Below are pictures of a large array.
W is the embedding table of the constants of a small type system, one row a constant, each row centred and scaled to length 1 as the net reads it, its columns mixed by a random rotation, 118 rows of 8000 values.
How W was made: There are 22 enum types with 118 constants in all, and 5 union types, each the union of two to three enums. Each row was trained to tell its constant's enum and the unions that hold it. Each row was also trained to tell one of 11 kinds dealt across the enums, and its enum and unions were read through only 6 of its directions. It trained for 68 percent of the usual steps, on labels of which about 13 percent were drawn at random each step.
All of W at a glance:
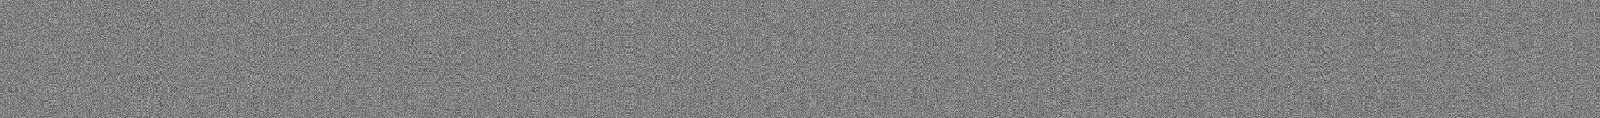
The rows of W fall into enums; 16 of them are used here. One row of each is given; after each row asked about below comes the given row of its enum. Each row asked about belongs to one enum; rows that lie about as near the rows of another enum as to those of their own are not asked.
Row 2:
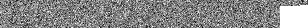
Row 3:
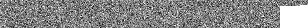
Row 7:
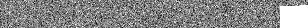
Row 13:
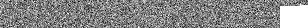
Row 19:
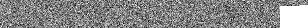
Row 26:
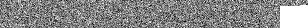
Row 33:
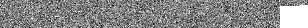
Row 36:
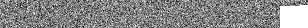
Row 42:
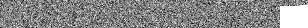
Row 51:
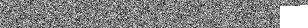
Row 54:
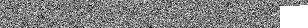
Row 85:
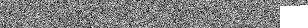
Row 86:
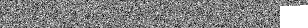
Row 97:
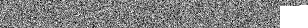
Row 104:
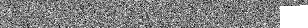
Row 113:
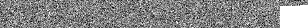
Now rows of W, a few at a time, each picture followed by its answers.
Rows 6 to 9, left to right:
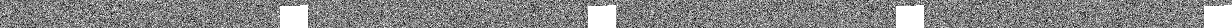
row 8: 13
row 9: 42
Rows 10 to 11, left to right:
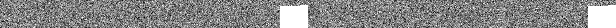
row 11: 113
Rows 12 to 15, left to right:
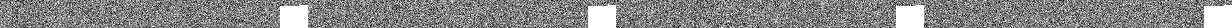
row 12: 2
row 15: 13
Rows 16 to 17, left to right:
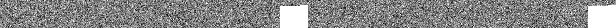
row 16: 33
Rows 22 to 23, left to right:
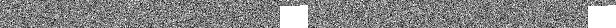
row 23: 97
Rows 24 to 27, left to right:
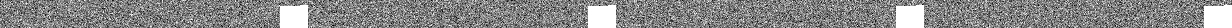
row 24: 113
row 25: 104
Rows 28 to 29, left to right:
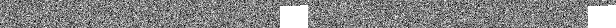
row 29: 54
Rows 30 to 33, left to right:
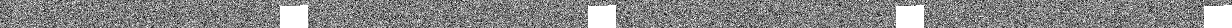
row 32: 7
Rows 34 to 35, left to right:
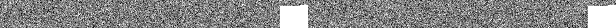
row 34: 97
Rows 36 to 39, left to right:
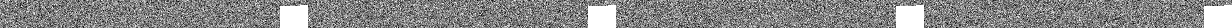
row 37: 97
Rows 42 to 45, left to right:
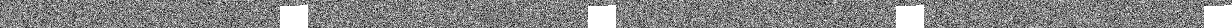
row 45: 54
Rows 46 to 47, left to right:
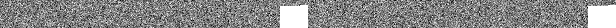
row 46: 86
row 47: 113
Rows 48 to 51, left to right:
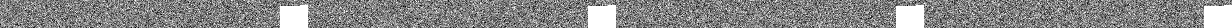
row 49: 33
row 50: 54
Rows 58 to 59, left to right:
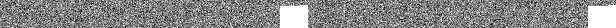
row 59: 33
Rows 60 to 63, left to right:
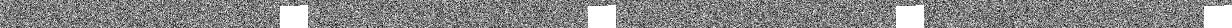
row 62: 104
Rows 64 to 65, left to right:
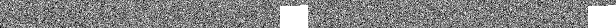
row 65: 13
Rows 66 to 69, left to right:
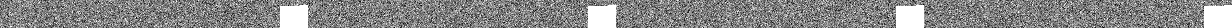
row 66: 42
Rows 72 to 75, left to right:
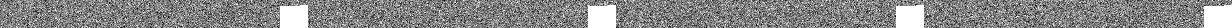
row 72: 42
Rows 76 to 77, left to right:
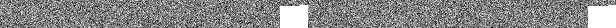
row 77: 2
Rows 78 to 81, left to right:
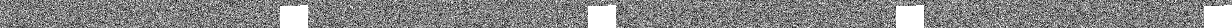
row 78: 13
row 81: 7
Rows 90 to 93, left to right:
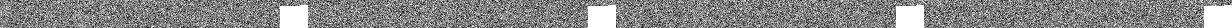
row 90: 2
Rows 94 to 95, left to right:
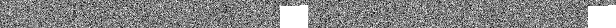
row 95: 33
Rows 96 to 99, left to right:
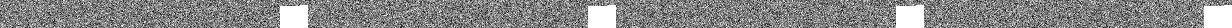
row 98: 42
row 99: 51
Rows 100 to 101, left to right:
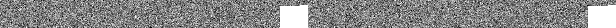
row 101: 54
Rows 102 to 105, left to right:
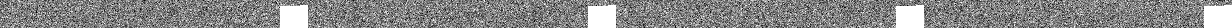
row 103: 42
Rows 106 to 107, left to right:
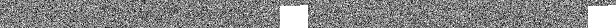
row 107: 97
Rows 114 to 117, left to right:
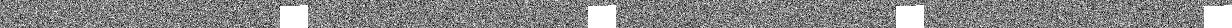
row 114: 33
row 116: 13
